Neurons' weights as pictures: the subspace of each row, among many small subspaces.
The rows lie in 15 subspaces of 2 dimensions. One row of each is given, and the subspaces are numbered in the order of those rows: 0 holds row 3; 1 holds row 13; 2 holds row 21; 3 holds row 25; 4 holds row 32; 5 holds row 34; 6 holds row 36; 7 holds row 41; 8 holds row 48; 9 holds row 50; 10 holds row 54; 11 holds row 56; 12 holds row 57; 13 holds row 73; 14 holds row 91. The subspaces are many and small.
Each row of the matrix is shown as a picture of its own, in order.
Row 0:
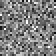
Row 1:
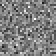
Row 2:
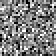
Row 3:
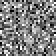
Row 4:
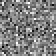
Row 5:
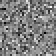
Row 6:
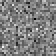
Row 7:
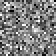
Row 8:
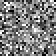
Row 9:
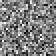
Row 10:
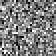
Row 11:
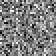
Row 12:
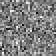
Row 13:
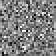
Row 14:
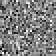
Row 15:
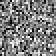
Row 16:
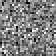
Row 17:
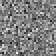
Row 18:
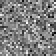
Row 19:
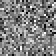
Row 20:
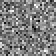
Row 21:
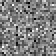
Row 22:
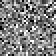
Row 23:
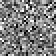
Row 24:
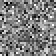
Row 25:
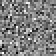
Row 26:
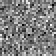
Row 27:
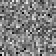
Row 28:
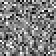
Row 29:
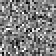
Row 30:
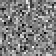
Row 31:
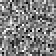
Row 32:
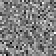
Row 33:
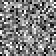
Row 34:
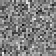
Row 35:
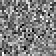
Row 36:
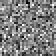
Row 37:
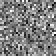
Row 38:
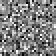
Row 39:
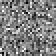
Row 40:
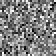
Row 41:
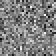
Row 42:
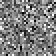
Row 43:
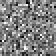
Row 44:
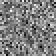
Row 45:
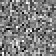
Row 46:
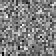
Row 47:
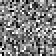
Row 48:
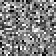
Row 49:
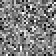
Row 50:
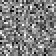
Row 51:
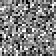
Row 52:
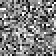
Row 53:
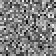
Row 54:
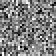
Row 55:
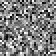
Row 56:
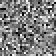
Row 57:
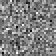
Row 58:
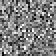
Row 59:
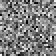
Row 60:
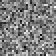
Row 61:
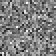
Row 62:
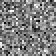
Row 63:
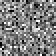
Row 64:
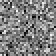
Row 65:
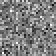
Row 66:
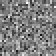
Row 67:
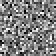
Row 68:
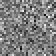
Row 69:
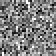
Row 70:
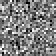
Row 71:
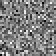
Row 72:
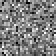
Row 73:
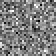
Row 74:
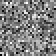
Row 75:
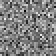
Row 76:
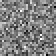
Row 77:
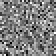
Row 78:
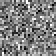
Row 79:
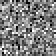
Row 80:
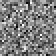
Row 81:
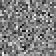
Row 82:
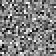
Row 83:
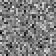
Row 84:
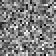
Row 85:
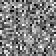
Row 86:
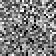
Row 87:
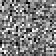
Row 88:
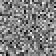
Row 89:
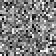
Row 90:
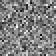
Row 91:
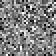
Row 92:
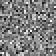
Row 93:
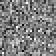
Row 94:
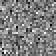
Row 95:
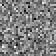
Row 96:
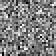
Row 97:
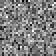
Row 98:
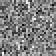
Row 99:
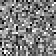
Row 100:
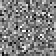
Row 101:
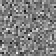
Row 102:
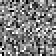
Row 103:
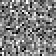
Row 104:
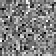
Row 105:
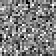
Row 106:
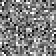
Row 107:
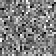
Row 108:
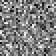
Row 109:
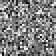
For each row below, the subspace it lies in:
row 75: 5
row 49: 14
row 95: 2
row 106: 2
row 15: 9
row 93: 9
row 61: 0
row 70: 12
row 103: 8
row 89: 13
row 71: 4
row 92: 12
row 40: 1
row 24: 8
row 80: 14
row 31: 9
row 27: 13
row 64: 9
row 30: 14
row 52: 11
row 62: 13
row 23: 14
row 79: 12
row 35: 1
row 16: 3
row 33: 0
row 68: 7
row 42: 14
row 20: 13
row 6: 2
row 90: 14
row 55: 2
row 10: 4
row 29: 0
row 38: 6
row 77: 4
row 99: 4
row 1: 2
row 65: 12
